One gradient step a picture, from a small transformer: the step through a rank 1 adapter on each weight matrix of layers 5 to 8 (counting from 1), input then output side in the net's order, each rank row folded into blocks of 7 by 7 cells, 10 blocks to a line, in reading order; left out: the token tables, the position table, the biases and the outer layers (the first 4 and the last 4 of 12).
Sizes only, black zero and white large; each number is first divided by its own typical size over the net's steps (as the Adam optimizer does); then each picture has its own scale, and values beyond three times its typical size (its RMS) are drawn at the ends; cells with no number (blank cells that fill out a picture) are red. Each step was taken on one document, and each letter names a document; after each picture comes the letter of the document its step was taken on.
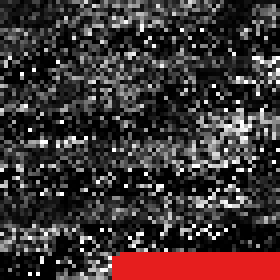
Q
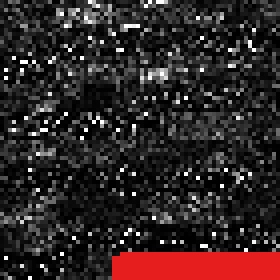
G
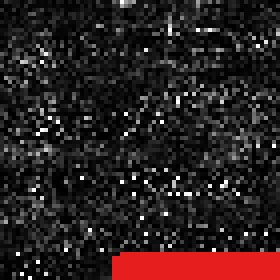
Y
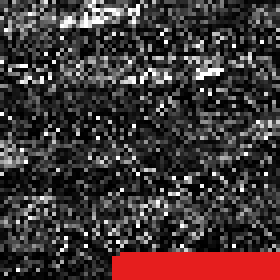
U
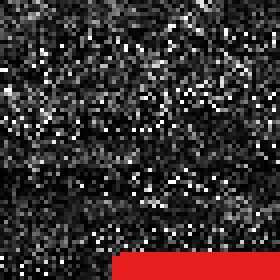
Y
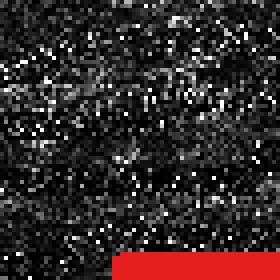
Y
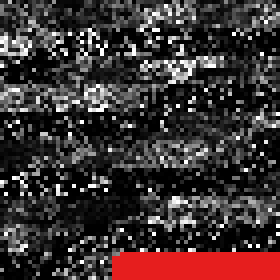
Q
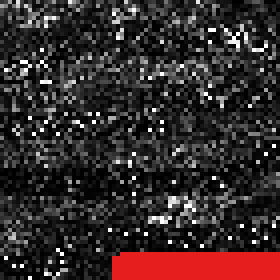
Y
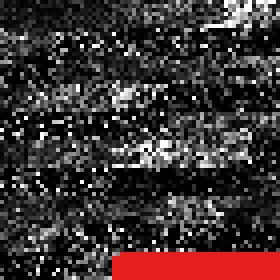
Q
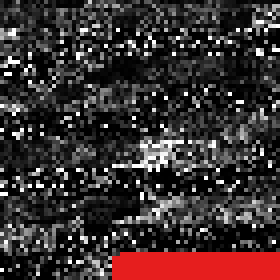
Q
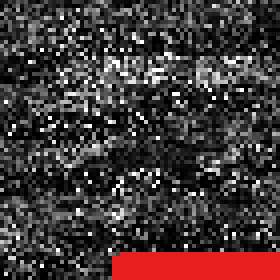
U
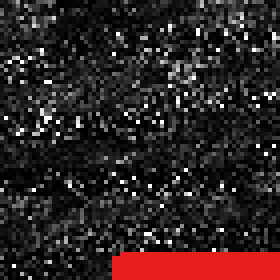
Y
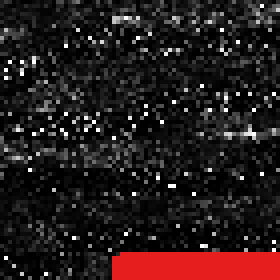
G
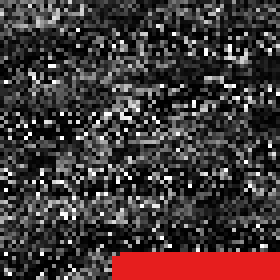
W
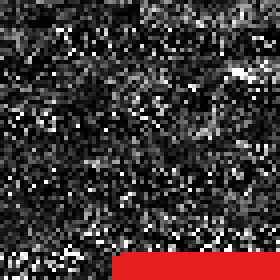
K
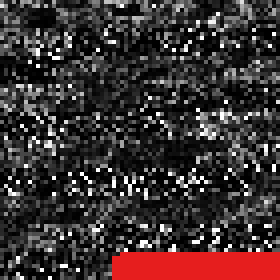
K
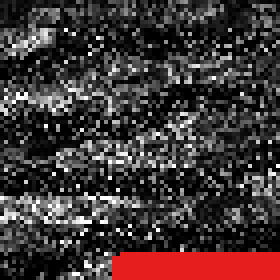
W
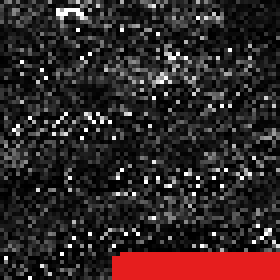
G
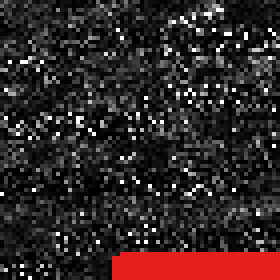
Y
